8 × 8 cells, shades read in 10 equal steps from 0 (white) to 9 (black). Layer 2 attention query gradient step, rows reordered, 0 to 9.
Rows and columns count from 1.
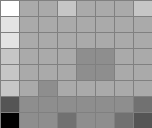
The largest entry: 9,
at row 8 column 1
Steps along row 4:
up same same up same down same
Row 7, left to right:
6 4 4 4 4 4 4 5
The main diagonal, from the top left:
0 3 3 3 4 3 4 6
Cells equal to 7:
0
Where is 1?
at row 2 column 1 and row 3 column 1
